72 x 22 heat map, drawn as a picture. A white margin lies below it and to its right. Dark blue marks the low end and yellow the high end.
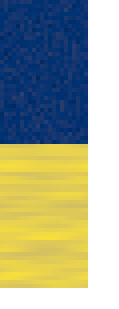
The table splits into 2 rows of 1 panel. Panel 1,1: very low, fine-grained, faint in contrast. Panel 2,1: very high, streaked across, faint in contrast.
